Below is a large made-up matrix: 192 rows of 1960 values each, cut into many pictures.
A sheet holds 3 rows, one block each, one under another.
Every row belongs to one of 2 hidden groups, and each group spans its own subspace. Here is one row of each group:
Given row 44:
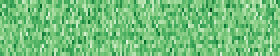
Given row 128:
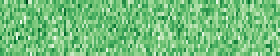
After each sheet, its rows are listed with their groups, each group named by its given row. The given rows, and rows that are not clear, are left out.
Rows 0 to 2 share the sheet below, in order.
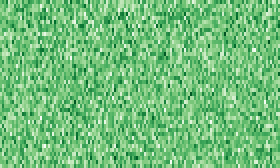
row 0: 44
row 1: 44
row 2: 44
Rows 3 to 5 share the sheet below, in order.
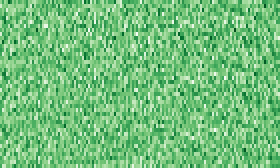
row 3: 128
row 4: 128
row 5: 128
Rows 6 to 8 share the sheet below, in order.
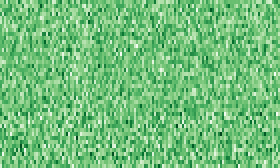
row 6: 44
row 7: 44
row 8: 44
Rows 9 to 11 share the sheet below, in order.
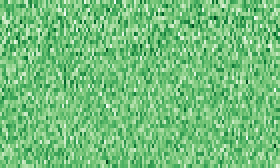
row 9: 128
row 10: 128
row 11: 128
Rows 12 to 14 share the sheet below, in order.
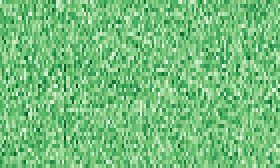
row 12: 44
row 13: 128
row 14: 128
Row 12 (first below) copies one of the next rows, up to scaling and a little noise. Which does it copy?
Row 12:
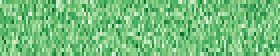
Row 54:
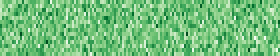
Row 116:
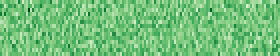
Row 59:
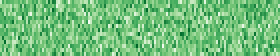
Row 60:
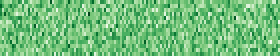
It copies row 59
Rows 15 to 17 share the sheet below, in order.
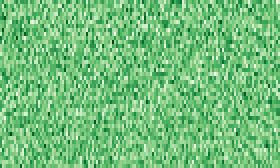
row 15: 44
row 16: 128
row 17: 44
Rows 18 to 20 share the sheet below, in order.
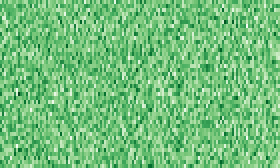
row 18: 128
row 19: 128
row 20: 128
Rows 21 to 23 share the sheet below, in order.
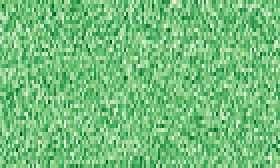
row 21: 44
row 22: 128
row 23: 128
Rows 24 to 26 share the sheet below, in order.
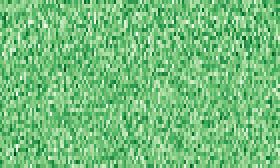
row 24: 128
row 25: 128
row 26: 128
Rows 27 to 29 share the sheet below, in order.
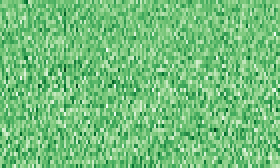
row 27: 128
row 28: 128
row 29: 128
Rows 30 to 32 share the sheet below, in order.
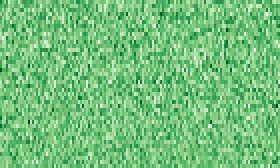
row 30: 44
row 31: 44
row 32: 44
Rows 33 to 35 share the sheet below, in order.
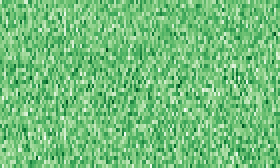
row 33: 128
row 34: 128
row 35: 128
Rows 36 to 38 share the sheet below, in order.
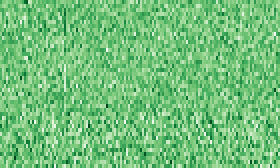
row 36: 128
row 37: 128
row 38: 44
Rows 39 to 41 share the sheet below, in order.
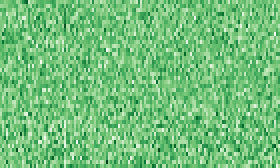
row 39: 128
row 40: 44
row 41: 128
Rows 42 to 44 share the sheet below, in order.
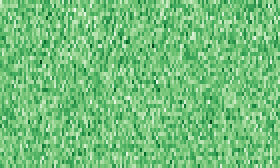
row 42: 44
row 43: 44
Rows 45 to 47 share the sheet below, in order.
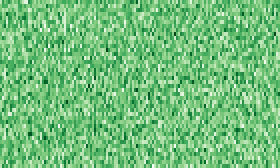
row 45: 128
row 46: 128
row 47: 128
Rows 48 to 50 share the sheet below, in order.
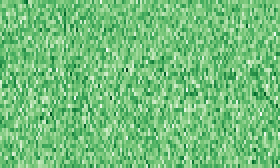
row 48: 128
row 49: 44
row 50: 44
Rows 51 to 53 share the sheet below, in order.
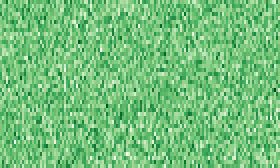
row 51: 44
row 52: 128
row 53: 44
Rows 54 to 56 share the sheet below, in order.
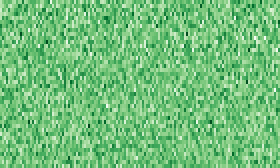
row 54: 44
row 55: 128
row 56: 44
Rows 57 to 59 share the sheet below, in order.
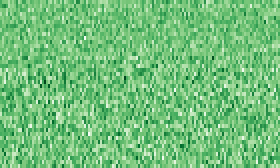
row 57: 44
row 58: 128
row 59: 44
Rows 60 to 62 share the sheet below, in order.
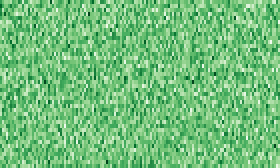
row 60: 44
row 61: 128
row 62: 128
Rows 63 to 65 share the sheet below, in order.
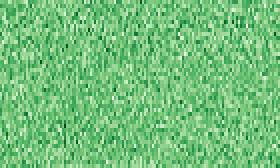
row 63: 128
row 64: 44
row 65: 128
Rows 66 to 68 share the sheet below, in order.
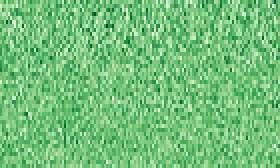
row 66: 44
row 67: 44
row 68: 128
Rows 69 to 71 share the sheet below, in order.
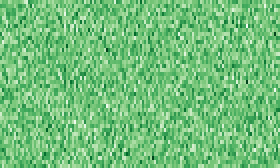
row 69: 128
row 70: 128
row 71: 44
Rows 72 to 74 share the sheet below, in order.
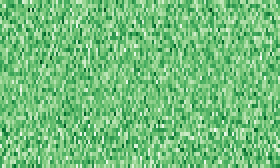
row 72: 44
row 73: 44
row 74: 128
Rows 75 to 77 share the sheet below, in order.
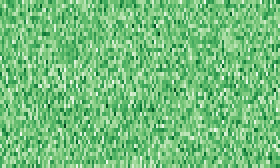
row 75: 44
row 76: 128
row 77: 128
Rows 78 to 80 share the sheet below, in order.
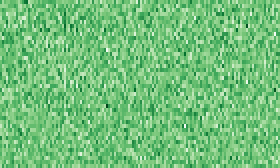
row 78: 128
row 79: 128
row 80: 44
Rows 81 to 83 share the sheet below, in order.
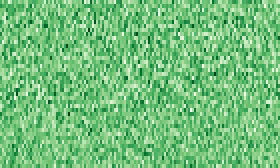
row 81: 128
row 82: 128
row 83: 44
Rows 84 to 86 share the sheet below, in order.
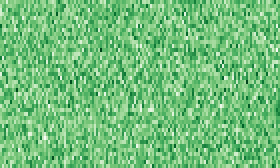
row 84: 44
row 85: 128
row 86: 128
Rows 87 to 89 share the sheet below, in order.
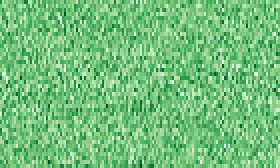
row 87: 128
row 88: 128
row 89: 128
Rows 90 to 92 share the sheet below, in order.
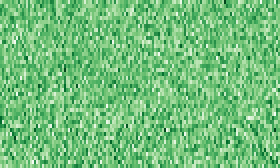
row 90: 44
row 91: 128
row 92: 44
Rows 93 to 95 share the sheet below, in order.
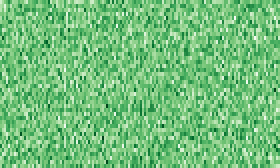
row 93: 44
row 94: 128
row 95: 128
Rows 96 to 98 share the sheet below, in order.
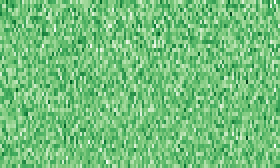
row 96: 44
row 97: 128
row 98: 128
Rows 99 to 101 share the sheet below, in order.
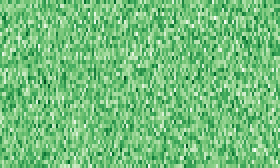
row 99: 128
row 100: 128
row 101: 44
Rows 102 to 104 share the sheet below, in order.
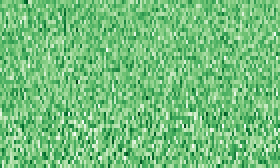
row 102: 128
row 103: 44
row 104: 44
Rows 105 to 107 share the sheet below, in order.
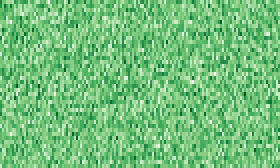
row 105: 44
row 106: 128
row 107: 44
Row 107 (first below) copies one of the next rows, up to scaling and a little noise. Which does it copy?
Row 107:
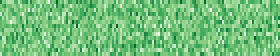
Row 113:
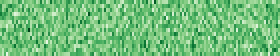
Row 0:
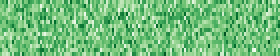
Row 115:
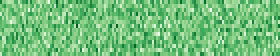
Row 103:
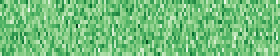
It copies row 115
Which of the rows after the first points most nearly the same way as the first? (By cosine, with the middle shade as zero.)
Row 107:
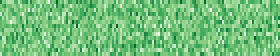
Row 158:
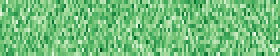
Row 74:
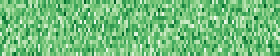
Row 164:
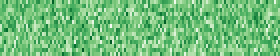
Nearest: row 158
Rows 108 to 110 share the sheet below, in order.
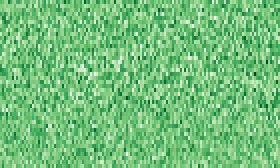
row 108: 128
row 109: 44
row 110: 44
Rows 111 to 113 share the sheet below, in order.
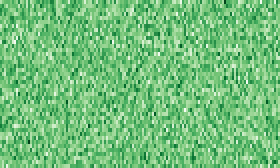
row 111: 44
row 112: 128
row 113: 44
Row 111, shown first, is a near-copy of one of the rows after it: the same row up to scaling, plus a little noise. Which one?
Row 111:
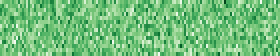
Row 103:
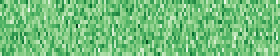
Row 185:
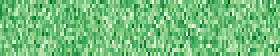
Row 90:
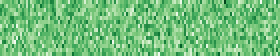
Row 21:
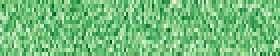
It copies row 90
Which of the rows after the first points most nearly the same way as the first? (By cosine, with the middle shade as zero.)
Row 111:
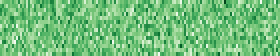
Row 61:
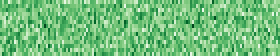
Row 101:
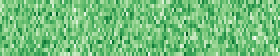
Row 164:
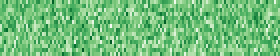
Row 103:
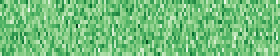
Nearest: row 164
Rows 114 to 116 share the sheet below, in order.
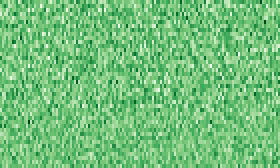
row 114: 44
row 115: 44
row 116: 44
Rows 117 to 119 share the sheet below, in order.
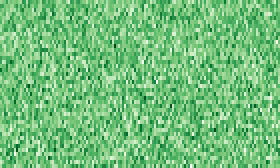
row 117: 44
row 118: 44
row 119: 128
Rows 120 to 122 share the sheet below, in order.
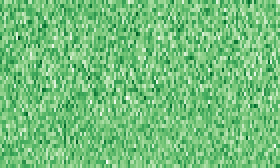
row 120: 128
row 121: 44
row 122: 128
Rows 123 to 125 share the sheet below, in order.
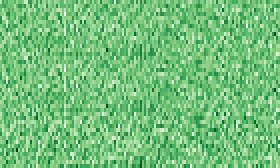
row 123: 128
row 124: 128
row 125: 128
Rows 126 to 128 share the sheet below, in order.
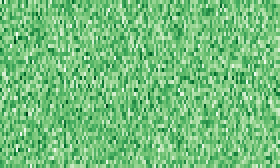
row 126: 128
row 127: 128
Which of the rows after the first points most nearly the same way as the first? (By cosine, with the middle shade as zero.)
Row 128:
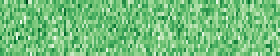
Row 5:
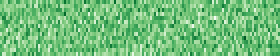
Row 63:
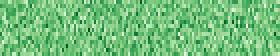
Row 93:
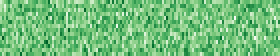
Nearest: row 5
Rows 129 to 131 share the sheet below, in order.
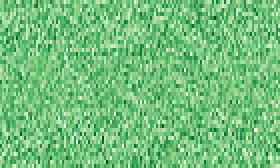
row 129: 128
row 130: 44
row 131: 128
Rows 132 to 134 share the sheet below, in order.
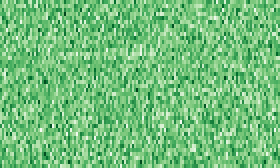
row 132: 128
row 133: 128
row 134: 44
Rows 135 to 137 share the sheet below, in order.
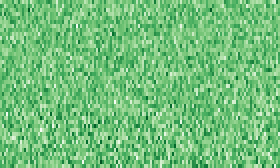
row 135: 44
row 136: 44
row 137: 44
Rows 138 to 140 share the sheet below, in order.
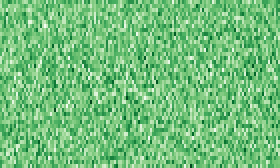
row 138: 128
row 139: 44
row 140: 128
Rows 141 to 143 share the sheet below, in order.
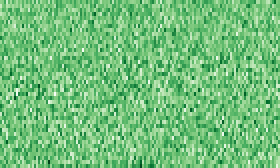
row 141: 44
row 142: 128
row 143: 128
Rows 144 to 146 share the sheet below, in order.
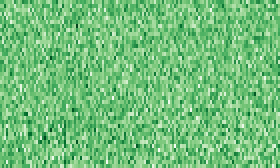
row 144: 44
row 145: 44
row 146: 128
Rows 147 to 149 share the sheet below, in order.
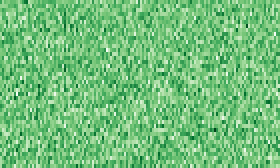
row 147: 128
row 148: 128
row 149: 128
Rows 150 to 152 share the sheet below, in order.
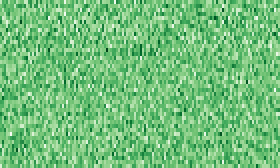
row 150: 128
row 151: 128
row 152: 44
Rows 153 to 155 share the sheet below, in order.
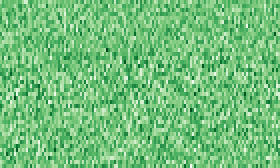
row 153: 128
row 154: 128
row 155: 128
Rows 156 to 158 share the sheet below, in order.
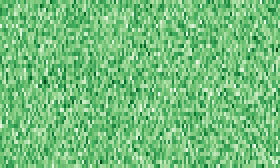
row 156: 44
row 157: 128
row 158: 44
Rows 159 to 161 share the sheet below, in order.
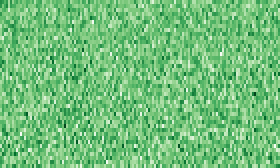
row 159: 44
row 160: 44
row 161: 128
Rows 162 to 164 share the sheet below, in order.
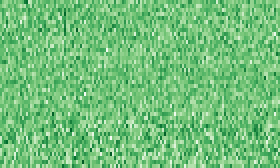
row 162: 128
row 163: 44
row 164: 44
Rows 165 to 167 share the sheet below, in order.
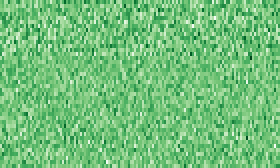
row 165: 128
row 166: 128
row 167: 128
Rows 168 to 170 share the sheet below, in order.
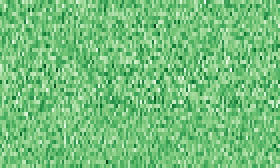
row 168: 44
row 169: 44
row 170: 128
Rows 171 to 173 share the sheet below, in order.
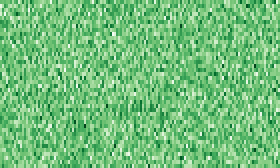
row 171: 44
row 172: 128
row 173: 44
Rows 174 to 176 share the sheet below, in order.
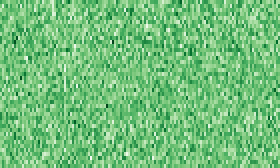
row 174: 44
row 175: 128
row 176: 44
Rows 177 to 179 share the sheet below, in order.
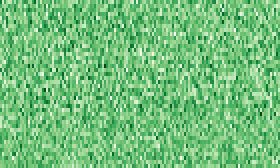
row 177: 128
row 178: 44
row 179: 44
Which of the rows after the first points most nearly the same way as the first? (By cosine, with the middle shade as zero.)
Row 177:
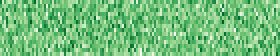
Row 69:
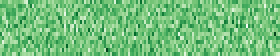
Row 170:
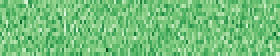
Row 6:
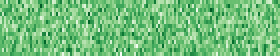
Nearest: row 6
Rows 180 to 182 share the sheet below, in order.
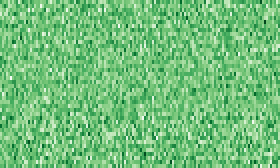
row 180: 44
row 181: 44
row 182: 44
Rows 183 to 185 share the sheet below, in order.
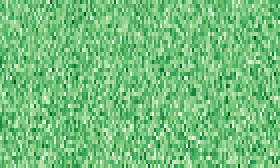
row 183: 44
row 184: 44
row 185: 44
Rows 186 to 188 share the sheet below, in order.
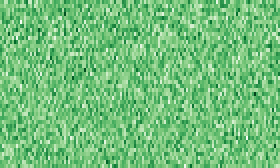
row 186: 128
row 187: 44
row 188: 128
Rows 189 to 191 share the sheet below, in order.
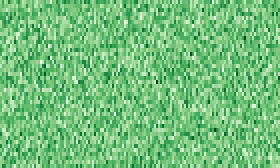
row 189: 128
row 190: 44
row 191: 128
